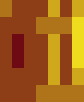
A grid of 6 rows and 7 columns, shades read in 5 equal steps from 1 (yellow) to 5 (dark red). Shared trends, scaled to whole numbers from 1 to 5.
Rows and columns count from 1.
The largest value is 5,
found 2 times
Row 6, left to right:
4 4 4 3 3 3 3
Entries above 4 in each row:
0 0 1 1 0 0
